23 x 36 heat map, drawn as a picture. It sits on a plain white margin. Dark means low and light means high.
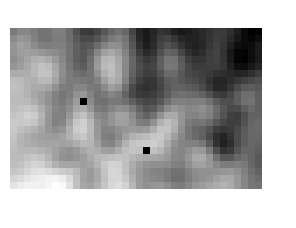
Slope: up to the bottom left. Stripes: none. Mirror symmetry: none. Ninth with the lowest average: top right. Ninth with the highest average: bottom left. Lone odd cells: 2, each lower than its neighbours.
